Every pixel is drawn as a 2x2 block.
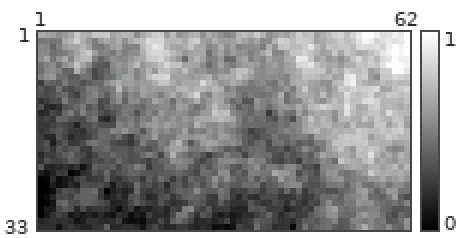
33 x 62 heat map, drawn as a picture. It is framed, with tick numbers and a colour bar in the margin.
The ninth with the lowest average is the bottom left. The texture is blotchy. Neither half mirrors the other. There is an overall slope up to the top right. The ninth with the highest average is the top right.
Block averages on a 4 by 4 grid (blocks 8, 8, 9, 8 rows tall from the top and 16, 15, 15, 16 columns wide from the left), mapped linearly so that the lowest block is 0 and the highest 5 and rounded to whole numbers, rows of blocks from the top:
3 4 4 5
2 3 3 4
1 2 2 4
0 1 1 2
